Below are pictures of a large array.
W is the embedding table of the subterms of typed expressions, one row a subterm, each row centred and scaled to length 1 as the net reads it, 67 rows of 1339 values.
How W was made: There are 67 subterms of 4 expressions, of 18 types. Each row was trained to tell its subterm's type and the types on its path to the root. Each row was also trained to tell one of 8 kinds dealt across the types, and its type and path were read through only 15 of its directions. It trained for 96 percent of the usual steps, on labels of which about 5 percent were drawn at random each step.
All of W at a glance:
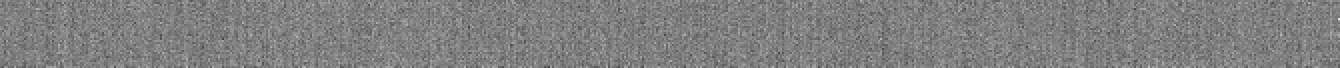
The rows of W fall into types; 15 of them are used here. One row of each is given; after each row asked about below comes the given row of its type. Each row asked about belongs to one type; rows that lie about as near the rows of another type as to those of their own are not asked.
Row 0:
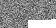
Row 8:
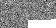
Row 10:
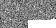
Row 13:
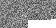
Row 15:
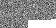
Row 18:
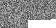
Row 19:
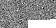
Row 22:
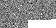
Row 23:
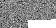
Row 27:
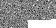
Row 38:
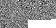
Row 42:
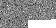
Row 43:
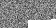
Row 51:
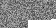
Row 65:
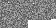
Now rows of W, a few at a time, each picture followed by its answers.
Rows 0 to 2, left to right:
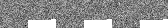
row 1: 10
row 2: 65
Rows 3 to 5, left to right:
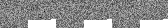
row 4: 43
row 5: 38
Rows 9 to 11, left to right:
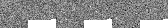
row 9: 51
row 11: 65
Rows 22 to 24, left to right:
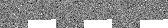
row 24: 19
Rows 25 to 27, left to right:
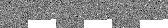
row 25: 18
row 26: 51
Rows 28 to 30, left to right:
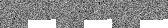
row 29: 0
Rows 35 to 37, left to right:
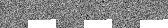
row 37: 10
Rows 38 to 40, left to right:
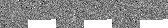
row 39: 18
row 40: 27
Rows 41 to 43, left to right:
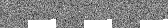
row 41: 23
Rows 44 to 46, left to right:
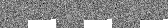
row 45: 38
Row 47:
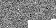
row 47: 65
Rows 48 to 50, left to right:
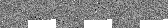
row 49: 42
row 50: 13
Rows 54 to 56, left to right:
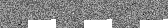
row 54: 51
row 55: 42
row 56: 13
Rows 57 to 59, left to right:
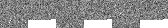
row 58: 42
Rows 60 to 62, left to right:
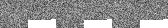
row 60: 18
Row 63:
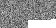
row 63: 8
